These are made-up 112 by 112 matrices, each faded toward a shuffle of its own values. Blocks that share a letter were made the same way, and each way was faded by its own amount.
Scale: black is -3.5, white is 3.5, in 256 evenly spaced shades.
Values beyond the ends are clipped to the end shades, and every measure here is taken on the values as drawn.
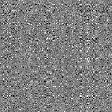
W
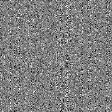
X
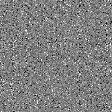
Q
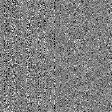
X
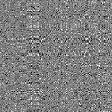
W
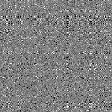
W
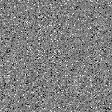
Q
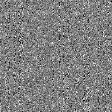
X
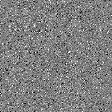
Q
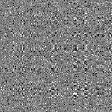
W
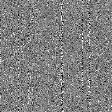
X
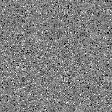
Q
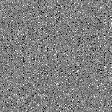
Q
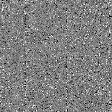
Q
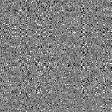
W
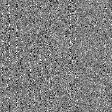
X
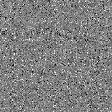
Q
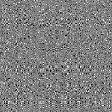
W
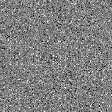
Q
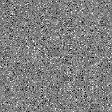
Q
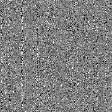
X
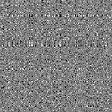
W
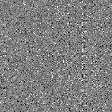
Q
